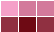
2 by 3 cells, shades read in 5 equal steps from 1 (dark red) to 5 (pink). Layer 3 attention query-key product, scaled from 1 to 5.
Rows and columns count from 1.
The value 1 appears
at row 2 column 2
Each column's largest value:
5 4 4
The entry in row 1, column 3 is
4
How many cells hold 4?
2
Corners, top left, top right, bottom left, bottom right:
5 4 2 2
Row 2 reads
2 1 2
